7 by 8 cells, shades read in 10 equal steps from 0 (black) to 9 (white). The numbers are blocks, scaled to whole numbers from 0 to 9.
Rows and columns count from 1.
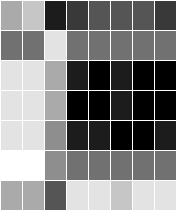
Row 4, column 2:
8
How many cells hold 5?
2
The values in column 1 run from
4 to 9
